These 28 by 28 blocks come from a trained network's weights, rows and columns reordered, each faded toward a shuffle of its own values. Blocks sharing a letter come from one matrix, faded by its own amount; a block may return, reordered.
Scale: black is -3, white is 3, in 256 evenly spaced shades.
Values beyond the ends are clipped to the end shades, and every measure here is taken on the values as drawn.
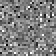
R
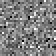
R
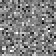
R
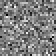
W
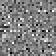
R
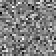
W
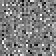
R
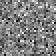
R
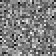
W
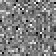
R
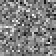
W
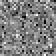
R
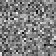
W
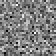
W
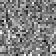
W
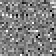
R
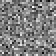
W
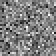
W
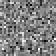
R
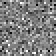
R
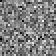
W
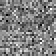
W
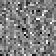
R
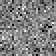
R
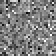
R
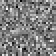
W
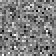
R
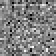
R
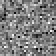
W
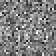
W
